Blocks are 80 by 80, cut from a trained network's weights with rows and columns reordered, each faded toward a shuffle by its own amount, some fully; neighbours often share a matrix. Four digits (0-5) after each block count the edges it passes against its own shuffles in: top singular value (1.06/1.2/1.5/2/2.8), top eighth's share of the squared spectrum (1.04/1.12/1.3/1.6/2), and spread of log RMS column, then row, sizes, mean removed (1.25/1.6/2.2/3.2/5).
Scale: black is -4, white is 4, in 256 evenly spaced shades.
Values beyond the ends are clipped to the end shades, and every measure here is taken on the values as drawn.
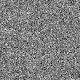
2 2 0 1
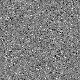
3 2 1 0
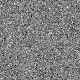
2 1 0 0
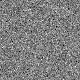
0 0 0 0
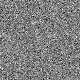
1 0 0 0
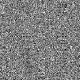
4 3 1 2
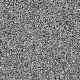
0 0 0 0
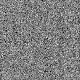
2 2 0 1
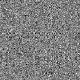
3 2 1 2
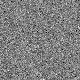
1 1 0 0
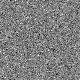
0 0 0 0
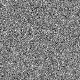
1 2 0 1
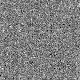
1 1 0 1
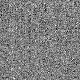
2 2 0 1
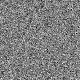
1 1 0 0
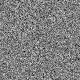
0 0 0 0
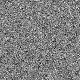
0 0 0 0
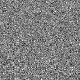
3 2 1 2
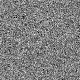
2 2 1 1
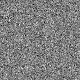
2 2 0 1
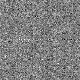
2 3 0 2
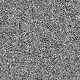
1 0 0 0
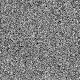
1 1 0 0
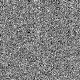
2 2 0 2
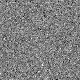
2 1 0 0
